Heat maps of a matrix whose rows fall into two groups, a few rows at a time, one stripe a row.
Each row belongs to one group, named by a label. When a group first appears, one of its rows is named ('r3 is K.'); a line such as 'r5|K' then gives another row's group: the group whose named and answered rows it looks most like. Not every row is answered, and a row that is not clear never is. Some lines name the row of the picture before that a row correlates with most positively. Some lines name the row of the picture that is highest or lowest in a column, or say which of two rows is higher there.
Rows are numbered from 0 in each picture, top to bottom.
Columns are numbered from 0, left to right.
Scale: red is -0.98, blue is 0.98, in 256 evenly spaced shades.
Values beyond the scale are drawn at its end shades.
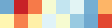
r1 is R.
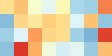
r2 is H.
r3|R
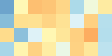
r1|H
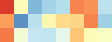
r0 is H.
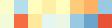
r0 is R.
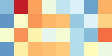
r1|H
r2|R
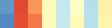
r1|R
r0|R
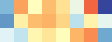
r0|H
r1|H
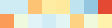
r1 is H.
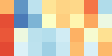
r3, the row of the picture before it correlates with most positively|1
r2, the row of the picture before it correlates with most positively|1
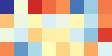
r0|H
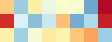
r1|R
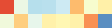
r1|H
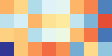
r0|H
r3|H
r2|H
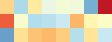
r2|H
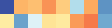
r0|H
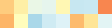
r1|H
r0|R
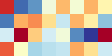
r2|R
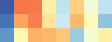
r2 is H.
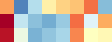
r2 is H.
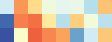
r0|R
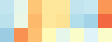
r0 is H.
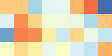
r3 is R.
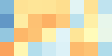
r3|H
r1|H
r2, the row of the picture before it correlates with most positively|2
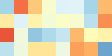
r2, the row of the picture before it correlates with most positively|3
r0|R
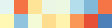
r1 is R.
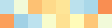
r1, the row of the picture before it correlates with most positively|1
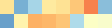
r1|H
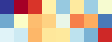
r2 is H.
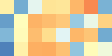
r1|H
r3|H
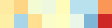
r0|R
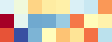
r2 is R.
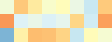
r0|R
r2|H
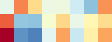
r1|R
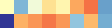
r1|H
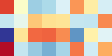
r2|H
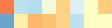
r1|H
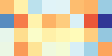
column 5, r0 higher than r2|No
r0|H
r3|R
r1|H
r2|H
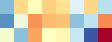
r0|H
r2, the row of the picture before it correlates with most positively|3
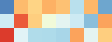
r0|H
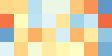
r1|R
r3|H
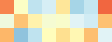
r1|R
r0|R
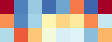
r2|R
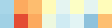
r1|R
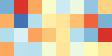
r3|R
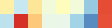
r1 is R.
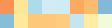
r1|H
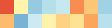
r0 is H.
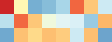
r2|H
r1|R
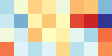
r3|R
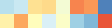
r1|R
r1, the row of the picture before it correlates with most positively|2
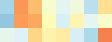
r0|R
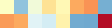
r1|R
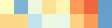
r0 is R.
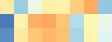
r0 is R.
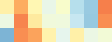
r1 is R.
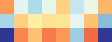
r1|H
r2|H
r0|R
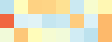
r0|H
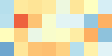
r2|H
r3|H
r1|R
